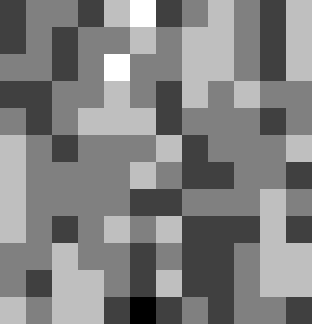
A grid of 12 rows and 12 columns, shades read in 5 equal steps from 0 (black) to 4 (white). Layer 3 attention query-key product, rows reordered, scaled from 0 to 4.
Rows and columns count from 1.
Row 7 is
3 2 2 2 2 3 2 1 1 2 2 1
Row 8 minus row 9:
0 0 1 0 -1 -1 -2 1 1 1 0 1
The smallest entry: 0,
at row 12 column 6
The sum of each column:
26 21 23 26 29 24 22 22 22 24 24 27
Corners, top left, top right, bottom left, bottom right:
1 3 3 1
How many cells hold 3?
38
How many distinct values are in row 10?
3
